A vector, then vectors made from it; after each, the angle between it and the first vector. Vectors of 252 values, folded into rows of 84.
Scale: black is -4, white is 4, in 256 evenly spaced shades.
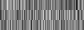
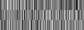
nearly parallel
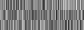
partly opposed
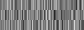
partly aligned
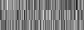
nearly parallel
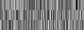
partly aligned
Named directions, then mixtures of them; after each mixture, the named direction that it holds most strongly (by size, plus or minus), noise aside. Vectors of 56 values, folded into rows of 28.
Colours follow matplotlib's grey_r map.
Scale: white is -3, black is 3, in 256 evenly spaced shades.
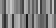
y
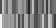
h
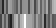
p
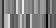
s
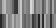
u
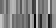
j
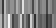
s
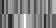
p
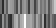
p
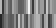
h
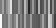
h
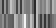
p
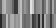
u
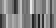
u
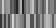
s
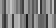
y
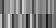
s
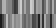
u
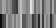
u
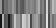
p
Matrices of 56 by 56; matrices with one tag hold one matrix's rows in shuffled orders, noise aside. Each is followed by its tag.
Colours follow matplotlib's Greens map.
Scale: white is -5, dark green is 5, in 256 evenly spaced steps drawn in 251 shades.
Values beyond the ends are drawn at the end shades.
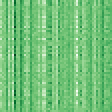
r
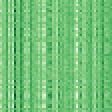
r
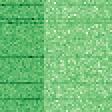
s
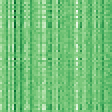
r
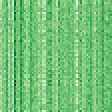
r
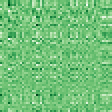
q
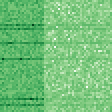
s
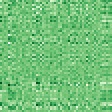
q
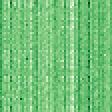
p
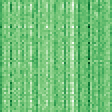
p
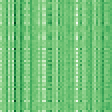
r
